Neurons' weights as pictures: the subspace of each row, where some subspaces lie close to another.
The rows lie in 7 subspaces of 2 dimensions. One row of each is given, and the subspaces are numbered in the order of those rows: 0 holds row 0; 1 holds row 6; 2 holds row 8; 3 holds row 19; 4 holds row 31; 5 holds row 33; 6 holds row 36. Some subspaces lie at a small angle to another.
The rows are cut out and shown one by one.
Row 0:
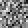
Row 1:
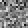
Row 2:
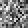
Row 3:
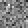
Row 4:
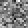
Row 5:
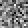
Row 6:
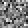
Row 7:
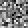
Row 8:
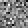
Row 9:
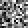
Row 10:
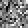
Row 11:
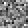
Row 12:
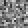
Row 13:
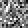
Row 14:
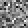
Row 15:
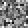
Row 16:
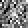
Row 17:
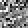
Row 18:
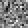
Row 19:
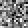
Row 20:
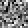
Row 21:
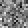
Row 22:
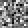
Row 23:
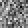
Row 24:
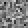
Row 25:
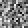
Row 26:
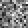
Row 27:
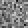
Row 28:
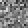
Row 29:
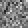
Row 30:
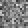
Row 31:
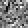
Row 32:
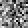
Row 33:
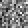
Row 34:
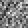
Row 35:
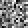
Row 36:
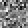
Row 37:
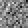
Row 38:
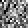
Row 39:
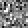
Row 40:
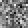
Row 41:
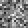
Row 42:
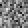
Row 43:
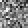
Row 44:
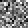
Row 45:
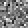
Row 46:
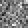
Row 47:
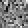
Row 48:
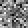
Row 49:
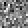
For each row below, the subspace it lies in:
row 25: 5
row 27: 5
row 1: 6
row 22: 6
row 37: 0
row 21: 2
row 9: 3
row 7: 3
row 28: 6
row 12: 1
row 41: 2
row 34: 0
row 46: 2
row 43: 6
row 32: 3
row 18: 4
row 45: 0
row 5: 3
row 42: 5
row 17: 6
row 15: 1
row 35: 5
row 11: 1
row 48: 2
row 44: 2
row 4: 2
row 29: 0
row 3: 2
